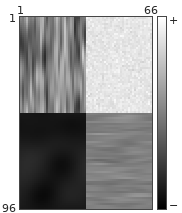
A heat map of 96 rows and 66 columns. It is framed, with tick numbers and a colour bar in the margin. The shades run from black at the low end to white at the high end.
It is made of 2 by 2 panels. Panel 1,1: middling, streaked downward, strong in contrast. Panel 1,2: very high, fine-grained, faint in contrast. Panel 2,1: very low, smooth, faint in contrast. Panel 2,2: middling, streaked across, faint in contrast.
